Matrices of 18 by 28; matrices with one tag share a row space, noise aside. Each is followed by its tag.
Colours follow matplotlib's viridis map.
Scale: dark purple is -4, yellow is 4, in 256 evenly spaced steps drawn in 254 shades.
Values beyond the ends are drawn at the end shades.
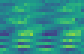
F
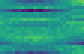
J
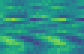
F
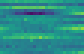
J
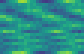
F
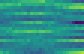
J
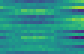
J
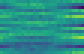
J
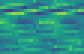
F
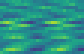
F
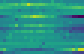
J
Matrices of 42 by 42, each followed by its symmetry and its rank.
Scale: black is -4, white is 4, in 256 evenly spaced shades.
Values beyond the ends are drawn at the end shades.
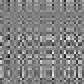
neither, rank two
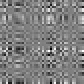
antisymmetric, rank two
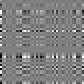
neither, rank one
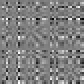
antisymmetric, rank two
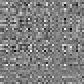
neither, rank five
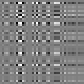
neither, rank one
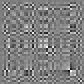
symmetric, rank three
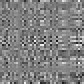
neither, rank three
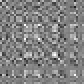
symmetric, rank three
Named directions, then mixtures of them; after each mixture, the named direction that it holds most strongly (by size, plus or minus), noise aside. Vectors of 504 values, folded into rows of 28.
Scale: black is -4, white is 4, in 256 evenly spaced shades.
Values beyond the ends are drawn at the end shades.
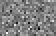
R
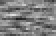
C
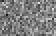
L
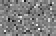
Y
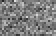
L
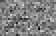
R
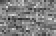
C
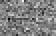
Y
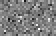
Y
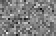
R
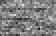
C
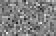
R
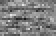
C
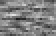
C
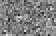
Y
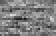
C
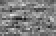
C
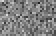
L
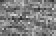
C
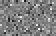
Y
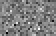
R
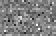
Y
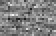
C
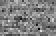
C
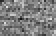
L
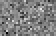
R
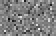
Y
